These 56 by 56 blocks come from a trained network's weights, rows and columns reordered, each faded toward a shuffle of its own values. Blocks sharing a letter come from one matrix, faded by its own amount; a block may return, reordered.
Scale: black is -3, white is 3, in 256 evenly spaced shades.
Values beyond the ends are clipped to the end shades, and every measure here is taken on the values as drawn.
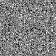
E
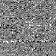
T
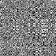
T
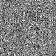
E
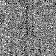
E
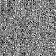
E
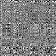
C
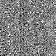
E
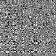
T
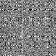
C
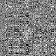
T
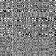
C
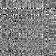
C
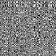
T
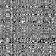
C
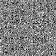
E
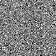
E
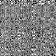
C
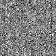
E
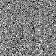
E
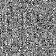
E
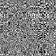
T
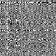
C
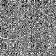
E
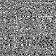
T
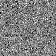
E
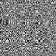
T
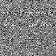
T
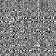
C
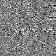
T
